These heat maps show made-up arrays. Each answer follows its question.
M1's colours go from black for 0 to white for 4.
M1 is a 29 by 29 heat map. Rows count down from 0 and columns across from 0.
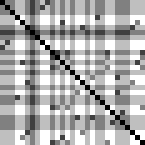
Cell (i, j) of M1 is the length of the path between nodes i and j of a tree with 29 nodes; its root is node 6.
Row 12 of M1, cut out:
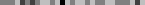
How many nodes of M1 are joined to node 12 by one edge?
3
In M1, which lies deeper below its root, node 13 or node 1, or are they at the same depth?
node 13
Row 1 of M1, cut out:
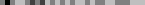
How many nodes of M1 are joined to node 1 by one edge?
2
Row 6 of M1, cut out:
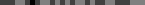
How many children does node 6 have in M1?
14
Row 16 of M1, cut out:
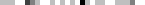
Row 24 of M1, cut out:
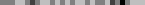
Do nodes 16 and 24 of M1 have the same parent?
no
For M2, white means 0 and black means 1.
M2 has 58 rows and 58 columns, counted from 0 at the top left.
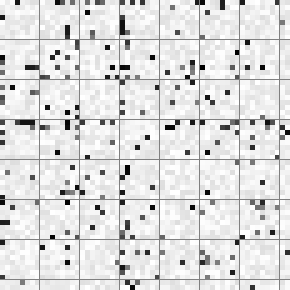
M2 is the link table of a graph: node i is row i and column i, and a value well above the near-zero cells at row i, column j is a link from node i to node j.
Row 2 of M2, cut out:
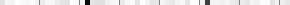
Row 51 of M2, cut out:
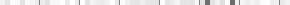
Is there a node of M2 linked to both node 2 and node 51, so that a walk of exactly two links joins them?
yes
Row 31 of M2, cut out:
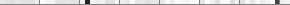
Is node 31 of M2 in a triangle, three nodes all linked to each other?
no
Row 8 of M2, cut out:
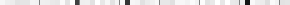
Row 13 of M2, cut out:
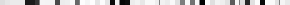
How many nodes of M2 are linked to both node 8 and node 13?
3
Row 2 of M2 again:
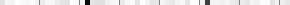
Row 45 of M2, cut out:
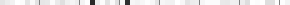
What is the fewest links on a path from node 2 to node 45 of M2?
5
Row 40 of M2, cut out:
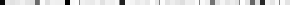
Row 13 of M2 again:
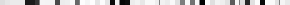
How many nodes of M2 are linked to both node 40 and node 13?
3
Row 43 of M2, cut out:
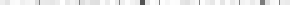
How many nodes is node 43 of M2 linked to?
2
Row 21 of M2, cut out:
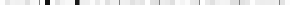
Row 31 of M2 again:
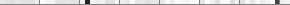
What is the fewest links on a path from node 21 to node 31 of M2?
6
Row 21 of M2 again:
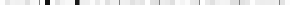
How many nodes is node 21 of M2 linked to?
2
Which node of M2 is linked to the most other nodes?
node 24
